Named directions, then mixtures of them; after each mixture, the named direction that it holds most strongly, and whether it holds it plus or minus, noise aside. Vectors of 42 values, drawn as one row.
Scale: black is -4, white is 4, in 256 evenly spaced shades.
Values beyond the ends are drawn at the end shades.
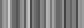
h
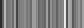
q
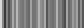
q, minus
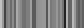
q, minus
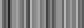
h, minus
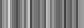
h, plus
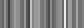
h, minus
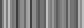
h, plus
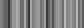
h, minus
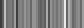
q, plus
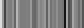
q, minus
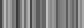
h, plus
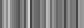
h, plus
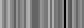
q, minus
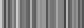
q, minus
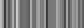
q, minus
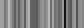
h, plus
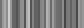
h, plus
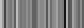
q, minus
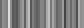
h, plus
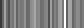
q, plus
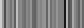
q, minus
